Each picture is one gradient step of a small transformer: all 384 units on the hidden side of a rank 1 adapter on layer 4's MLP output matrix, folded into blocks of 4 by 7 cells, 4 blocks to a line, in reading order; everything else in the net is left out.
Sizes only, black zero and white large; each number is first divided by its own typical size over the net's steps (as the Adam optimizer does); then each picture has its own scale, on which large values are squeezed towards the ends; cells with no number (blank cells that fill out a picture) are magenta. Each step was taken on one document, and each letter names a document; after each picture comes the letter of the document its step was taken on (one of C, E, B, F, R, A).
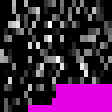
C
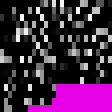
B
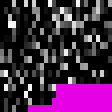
C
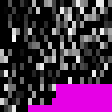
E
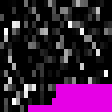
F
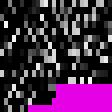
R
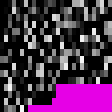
E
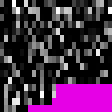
F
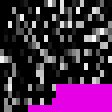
C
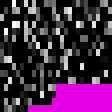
F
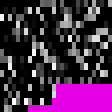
B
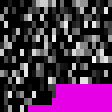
R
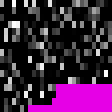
F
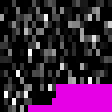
F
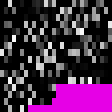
R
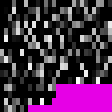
E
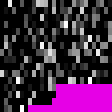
R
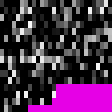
B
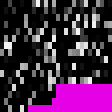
R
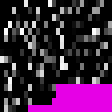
C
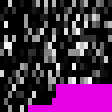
R
